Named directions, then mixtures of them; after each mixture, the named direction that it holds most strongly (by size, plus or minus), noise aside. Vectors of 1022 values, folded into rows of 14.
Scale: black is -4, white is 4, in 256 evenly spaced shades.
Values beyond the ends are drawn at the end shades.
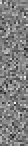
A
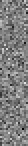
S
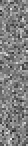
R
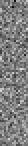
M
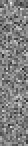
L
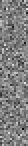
S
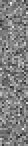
S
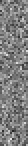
R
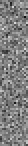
L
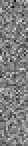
M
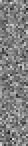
R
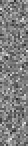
R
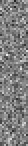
R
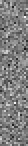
A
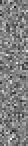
R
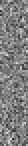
R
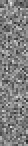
L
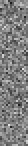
L
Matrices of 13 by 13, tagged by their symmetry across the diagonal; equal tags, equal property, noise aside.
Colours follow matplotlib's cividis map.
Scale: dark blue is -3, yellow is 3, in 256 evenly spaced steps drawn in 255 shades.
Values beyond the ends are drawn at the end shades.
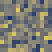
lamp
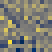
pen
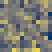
lamp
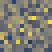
pen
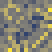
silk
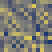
lamp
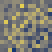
silk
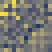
silk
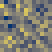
lamp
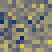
pen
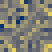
silk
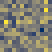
pen
